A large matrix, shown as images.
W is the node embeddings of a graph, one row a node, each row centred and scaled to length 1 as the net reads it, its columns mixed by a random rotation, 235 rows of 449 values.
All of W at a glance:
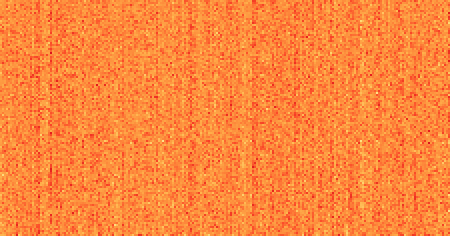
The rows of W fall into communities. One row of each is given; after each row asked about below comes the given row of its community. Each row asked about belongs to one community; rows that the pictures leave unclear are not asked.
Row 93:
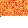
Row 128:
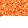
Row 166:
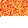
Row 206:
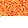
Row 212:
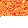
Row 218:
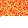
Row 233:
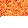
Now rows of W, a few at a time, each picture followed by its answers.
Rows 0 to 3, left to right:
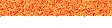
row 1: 166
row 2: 128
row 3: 212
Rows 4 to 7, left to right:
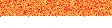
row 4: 233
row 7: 212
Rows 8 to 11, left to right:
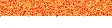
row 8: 233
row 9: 212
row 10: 233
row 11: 218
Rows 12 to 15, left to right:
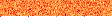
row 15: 128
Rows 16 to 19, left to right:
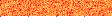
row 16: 218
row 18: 128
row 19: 212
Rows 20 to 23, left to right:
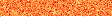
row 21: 166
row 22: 166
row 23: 218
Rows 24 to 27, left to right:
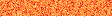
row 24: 233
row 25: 212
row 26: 166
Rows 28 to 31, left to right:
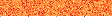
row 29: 128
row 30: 212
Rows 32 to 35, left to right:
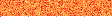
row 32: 93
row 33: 212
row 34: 212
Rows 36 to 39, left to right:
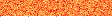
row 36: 233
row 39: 218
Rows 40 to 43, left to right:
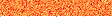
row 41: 206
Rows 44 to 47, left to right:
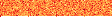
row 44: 128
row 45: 166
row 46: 218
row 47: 166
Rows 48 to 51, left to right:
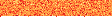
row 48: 128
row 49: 233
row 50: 233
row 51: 93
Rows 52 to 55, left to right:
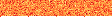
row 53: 93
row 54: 218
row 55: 93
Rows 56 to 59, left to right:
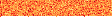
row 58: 218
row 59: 212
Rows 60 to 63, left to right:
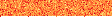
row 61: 93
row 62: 218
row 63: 128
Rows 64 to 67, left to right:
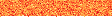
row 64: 206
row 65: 128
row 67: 218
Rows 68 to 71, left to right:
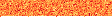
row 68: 128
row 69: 166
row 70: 233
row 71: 166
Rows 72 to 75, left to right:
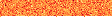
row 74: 93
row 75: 93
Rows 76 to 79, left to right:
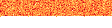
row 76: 218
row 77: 212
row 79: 166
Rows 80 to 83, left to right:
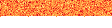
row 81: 233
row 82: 233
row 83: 206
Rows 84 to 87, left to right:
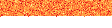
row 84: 128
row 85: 128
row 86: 128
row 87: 233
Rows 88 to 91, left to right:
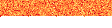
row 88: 233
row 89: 166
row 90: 166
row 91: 212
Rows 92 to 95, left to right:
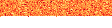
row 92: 166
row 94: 218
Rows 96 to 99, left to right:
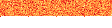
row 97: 93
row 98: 93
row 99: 166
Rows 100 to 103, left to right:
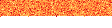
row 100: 93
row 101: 212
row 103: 166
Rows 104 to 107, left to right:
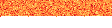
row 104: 128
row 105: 212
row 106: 212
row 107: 166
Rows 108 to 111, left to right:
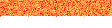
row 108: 233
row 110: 128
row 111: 212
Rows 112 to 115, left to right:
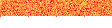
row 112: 212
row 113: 93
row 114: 233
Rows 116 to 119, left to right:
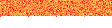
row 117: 93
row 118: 212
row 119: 218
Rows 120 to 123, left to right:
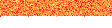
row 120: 128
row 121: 233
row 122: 206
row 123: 233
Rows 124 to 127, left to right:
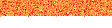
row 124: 212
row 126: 166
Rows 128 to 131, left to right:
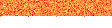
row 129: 212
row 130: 233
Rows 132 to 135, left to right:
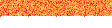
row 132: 233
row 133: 128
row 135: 128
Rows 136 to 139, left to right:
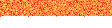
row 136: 128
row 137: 93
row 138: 218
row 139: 212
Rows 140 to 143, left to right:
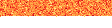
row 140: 166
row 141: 166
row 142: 206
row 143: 206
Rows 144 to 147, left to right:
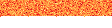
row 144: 233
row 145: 166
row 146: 166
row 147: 206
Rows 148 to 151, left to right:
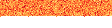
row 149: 93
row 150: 206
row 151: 128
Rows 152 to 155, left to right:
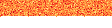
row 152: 128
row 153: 166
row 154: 93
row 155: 212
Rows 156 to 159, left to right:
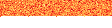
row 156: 128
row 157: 233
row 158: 93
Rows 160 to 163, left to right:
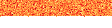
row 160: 166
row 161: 212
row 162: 166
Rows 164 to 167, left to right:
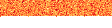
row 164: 93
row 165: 166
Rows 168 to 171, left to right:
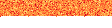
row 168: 128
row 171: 128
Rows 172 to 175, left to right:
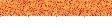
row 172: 166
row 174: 233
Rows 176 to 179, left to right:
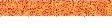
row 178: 166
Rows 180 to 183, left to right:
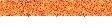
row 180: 206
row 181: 128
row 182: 128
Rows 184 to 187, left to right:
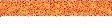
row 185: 206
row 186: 206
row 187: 218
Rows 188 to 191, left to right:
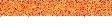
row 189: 128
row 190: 218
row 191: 218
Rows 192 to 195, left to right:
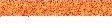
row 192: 233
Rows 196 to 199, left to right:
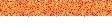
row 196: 218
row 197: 233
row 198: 166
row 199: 233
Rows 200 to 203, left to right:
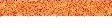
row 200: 128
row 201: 233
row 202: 218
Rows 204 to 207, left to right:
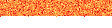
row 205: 166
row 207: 128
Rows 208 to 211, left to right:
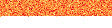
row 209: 206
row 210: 166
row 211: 218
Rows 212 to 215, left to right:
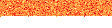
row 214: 166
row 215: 128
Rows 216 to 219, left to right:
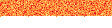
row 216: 233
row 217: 233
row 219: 128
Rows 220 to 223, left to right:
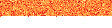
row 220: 128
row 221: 128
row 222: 93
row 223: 166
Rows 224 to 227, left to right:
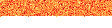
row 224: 233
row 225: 233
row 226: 212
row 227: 233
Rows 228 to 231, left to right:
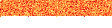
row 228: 166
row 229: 212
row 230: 218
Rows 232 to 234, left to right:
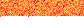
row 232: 233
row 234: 233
